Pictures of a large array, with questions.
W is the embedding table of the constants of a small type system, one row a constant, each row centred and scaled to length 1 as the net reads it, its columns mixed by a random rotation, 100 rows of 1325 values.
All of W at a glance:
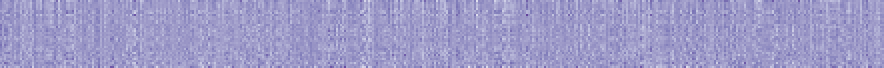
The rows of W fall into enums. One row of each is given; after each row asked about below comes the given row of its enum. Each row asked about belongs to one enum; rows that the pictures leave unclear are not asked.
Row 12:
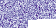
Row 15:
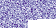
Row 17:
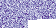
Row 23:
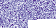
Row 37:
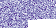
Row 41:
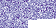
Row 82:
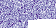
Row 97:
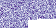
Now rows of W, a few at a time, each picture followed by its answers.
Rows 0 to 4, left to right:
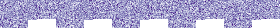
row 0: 12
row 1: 23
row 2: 12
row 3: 15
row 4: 37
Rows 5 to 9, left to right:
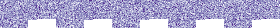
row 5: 12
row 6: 23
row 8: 37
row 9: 37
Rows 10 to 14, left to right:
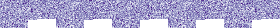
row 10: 15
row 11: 23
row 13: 23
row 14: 15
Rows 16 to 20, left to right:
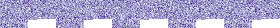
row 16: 15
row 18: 41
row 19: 15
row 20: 15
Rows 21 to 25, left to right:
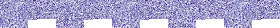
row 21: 23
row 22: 37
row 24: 15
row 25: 23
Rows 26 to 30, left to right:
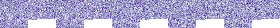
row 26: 41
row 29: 12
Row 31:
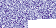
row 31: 17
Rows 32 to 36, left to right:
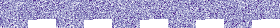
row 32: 23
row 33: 23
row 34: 17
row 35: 15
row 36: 82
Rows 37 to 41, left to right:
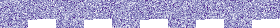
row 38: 41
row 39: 23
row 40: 12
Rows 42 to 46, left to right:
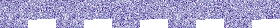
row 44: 37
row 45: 41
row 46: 17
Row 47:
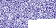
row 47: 41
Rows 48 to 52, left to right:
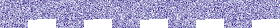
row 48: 15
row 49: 37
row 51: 41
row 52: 37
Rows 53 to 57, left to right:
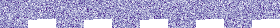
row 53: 41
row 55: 17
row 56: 37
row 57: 12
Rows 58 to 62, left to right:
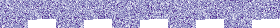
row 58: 17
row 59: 17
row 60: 12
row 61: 17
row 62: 41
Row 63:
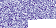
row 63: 37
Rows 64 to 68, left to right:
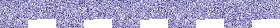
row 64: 41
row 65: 15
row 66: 41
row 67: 41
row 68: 37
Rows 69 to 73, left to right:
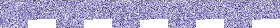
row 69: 23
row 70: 41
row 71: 37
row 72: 37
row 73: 97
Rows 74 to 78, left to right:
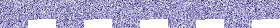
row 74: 82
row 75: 37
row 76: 15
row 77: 23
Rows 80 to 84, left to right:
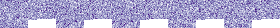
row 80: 41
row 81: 82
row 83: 15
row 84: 15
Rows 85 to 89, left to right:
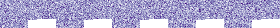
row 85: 17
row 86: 37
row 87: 17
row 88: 15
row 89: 15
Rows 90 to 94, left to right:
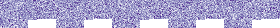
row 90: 23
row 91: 97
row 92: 17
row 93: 97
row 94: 41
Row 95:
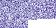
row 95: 41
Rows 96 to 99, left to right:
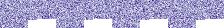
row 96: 17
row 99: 17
